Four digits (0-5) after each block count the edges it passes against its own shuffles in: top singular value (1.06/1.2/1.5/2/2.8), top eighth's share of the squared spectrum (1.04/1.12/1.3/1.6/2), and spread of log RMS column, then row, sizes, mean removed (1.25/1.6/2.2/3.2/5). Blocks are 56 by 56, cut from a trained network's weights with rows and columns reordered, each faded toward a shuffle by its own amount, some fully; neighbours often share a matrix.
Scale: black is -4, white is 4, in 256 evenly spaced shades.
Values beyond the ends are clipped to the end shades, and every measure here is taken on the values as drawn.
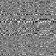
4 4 0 3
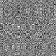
4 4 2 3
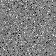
0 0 0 0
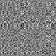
4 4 2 3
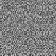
4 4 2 2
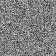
0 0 0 0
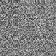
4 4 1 2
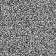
0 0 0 0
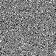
0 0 0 0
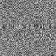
4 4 2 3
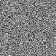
3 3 1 0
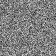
0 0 0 0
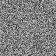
1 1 0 1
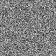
2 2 0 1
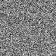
2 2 0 0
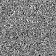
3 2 0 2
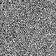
1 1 0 0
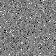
2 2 0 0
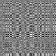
5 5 4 4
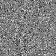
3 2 0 0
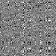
4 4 3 2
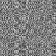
4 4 2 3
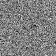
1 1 0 0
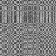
5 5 4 3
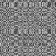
5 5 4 3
